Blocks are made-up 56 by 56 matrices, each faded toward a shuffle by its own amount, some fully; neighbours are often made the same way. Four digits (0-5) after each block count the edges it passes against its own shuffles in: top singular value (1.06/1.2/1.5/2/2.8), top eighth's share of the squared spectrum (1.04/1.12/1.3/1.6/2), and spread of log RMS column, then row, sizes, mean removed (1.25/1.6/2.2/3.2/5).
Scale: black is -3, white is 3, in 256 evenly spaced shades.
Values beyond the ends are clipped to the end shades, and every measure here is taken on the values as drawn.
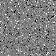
1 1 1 0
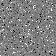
0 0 0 0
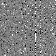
2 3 2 0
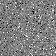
0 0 0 0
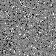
0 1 0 0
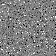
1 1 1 0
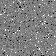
0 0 0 0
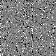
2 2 2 0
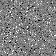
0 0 0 0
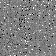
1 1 0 0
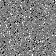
1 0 0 0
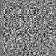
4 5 3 2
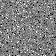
0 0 0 0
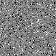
2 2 0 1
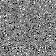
2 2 0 0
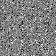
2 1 1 0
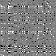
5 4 3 3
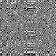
4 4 2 2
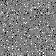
3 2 1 0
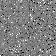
1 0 0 0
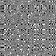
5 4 2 3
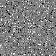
3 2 1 1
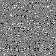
3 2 0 1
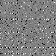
4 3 2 2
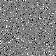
2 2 1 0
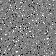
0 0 0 0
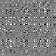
4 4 2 3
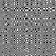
5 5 3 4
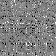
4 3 1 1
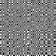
5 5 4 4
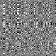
4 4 3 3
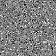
3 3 0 1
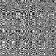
4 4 3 3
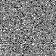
3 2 1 1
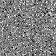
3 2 0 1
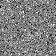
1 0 0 0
